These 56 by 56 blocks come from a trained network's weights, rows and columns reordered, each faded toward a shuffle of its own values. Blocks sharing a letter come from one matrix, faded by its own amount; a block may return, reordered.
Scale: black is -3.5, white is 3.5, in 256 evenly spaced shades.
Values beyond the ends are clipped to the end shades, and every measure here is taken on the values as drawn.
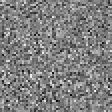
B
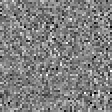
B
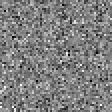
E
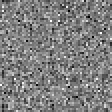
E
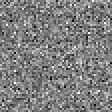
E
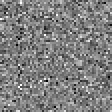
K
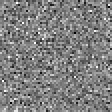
E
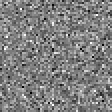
K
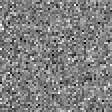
E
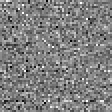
K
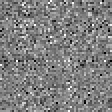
K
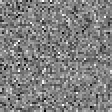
E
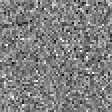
K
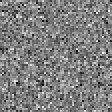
B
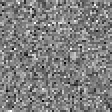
B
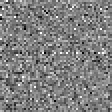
K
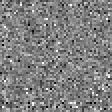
K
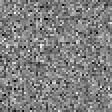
E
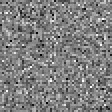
E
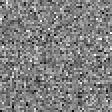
E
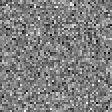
B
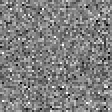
E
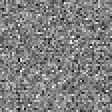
E
